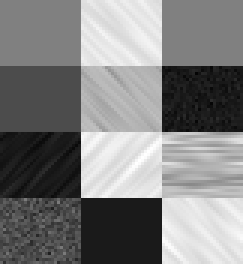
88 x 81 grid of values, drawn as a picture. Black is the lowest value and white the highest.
The table splits into 4 rows of 3 panels. Panel 1,1: middling, flat. Panel 1,2: very high, slanting down to the right, faint in contrast. Panel 1,3: middling, flat. Panel 2,1: low, flat. Panel 2,2: high, slanting down to the right, faint in contrast. Panel 2,3: very low, fine-grained, faint in contrast. Panel 3,1: very low, slanting up to the right, faint in contrast. Panel 3,2: very high, slanting up to the right, faint in contrast. Panel 3,3: high, streaked across. Panel 4,1: low, fine-grained. Panel 4,2: very low, flat. Panel 4,3: very high, slanting down to the right, faint in contrast.
